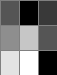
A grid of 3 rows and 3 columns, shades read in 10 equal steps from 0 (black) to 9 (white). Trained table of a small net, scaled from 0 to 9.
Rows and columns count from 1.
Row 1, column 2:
0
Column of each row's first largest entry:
1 2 2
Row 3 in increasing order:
0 8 9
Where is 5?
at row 2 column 1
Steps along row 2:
up down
